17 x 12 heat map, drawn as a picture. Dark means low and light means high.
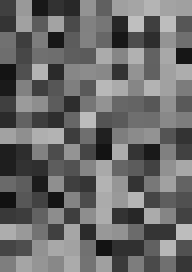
Fine speckle covers the field. The values spread evenly over their range. The top right is the ninth with the highest average.
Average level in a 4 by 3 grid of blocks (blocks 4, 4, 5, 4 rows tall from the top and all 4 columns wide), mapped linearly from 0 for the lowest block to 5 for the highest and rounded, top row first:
125 | 045 | 032 | 432
